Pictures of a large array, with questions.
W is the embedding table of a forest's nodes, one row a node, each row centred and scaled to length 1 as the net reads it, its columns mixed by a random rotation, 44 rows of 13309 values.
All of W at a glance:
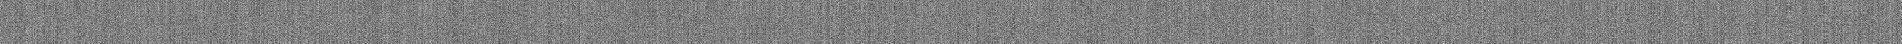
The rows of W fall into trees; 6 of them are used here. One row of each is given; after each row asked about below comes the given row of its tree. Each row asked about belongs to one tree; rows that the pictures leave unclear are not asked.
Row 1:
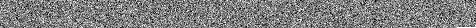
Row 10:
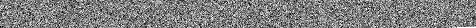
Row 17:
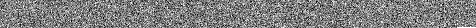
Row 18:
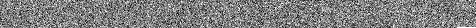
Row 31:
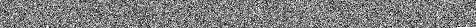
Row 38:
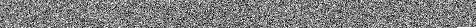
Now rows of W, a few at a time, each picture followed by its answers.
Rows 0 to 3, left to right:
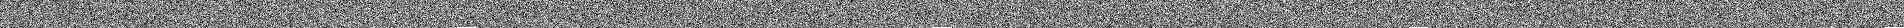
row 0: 10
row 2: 18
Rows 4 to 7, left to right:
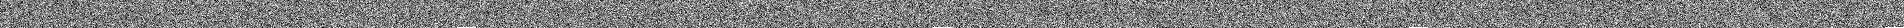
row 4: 10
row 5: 18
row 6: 31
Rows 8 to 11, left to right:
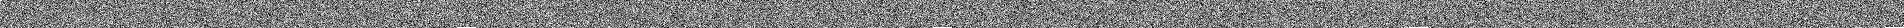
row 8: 31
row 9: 31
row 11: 1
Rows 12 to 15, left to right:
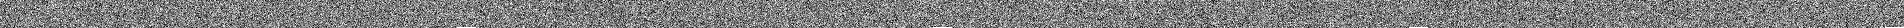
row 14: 38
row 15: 10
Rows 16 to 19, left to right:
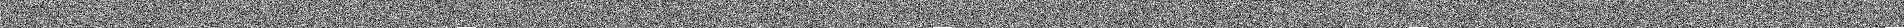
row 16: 1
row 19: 38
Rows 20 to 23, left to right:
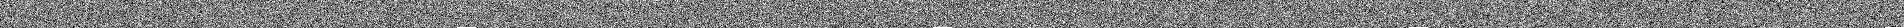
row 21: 38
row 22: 31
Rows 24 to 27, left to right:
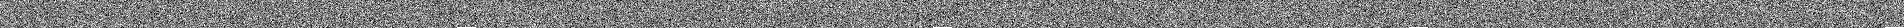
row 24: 1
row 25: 17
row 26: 31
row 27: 18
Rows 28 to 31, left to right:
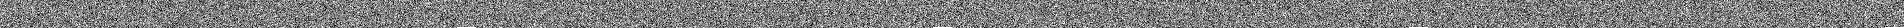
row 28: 17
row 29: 17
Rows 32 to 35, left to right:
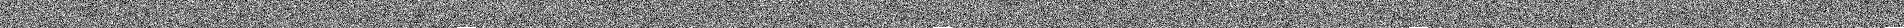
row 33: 17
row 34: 17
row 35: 1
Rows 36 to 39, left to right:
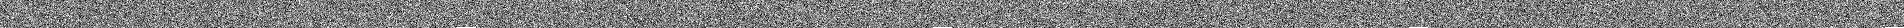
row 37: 18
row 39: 31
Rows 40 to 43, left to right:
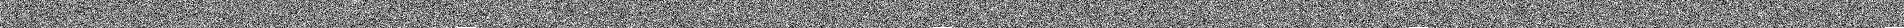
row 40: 1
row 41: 31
